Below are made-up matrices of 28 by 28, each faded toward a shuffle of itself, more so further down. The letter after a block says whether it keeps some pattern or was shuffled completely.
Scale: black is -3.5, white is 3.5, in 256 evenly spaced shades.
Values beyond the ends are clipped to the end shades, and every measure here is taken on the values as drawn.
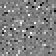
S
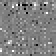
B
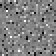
S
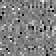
B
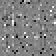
B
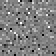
S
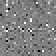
B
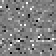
B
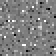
S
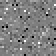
S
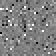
B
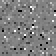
S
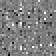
B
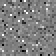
S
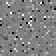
S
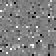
B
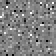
S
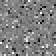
S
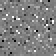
S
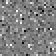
B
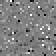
S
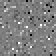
S
